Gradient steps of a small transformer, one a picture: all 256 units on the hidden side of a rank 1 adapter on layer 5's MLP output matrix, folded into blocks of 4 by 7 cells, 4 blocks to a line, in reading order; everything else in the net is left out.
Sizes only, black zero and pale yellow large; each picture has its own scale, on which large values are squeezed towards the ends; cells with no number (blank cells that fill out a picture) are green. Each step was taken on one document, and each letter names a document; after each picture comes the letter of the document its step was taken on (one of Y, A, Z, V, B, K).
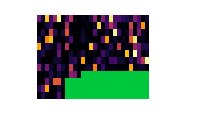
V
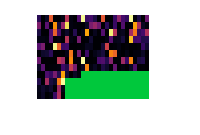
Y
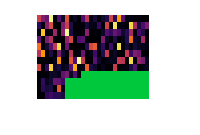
V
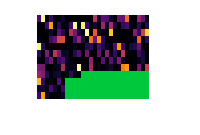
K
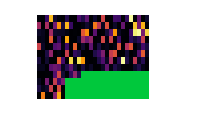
Y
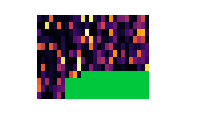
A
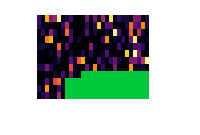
V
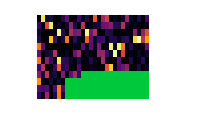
K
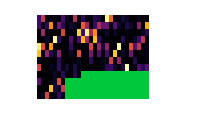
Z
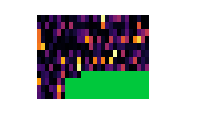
A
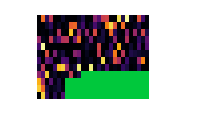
K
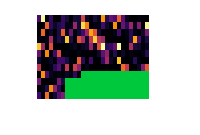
Z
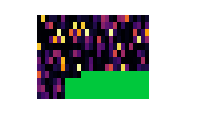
K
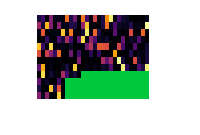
Z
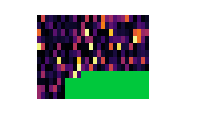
A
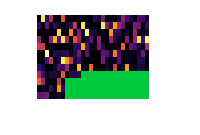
K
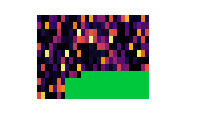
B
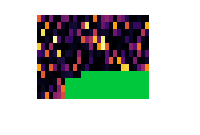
Z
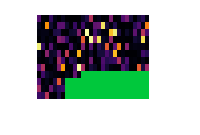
B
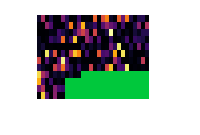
K
